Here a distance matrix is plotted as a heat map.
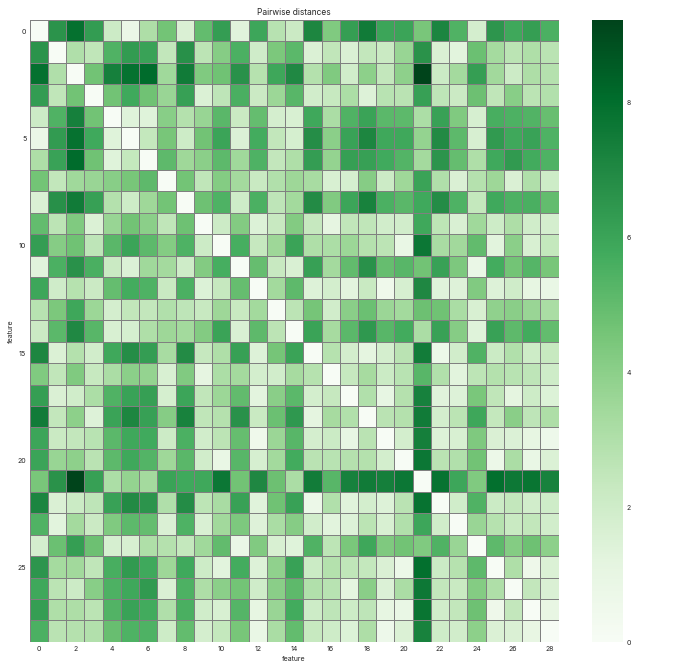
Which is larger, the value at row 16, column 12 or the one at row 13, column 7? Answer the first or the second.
the second
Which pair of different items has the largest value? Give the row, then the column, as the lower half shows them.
21, 2
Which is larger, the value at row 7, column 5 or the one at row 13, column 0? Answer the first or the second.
the first
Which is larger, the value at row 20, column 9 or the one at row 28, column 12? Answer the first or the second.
the first
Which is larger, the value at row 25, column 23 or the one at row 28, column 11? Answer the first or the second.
the second
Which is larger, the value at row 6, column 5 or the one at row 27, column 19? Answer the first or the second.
the first
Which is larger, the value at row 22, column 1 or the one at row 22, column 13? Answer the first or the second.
the second
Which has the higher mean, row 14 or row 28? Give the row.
14
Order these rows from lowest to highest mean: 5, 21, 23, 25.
23, 25, 5, 21
